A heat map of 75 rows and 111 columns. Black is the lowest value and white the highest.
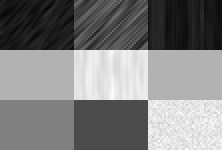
The table splits into 3 rows of 3 panels. Panel 1,1: very low, slanting up to the right, faint in contrast. Panel 1,2: low, slanting up to the right. Panel 1,3: very low, streaked downward, faint in contrast. Panel 2,1: high, flat. Panel 2,2: very high, streaked downward, faint in contrast. Panel 2,3: high, flat. Panel 3,1: middling, flat. Panel 3,2: low, flat. Panel 3,3: very high, fine-grained, faint in contrast.
